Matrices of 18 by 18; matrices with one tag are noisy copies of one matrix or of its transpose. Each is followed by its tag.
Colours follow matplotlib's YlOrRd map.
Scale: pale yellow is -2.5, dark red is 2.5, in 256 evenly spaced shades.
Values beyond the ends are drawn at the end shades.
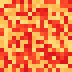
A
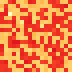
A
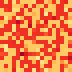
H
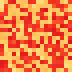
A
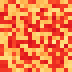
A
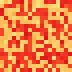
A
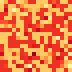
A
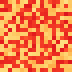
H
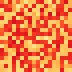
H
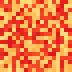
H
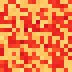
A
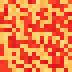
A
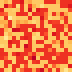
A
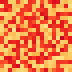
H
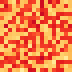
H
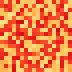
H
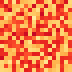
H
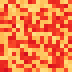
A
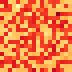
H
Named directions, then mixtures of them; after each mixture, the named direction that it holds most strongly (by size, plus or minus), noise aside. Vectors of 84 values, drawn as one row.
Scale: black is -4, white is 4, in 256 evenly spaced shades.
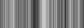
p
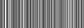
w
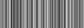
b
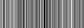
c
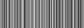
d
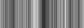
p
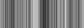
p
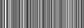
w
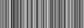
b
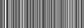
w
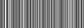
w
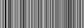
w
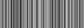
b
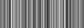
b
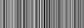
c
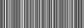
w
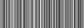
d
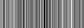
c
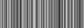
b
